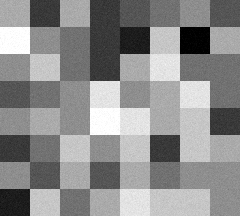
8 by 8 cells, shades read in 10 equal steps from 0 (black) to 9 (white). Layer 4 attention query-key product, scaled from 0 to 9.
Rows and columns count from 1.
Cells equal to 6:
11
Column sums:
36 38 41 37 44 44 43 35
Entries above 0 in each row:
8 7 8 8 8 8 8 8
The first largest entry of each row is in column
1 1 6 4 4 3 3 5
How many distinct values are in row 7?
4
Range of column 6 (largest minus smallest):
6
